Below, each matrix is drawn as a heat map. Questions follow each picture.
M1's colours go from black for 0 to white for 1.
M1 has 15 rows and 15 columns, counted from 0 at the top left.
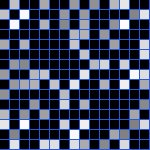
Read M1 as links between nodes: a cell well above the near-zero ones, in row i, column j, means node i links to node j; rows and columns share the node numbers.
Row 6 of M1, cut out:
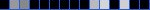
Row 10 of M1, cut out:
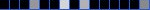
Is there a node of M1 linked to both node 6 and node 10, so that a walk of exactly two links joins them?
no
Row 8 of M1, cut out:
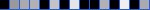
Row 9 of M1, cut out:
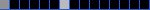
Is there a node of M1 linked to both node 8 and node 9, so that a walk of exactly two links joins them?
no
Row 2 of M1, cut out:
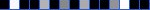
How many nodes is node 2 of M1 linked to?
6
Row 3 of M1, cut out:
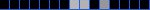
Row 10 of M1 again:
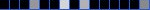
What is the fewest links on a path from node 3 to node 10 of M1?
1
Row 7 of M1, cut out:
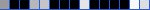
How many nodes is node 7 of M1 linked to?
6
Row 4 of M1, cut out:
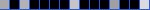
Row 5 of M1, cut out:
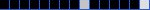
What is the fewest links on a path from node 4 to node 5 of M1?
2
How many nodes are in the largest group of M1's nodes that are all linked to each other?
3
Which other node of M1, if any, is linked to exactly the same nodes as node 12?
node 1
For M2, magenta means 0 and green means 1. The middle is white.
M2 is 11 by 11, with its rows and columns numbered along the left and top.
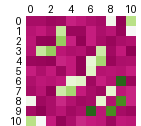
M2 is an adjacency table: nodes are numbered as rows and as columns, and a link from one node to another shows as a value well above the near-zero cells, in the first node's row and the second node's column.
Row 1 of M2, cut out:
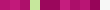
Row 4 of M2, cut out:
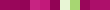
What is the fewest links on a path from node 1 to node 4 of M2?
3
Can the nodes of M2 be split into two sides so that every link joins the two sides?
no
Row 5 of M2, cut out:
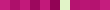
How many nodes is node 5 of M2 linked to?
1
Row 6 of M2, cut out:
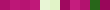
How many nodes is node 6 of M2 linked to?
3
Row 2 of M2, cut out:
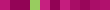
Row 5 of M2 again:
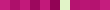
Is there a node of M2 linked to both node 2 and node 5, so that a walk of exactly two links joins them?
no
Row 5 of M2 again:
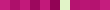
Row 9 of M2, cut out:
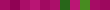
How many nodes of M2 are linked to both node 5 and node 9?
1
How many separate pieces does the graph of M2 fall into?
1
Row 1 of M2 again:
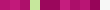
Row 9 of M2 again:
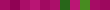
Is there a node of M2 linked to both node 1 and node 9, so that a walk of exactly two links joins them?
no
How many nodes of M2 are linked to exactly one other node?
2
